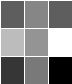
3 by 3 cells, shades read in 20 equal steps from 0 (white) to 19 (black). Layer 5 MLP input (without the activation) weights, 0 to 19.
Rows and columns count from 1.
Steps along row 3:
down up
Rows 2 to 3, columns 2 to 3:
8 0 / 10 19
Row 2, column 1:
5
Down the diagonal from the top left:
12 8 19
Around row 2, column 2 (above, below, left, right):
9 10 5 0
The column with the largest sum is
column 1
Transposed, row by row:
12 5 15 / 9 8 10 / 12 0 19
